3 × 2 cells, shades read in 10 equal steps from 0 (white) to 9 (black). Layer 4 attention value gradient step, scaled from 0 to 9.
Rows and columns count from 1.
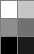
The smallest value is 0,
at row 1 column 1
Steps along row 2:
up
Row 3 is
9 8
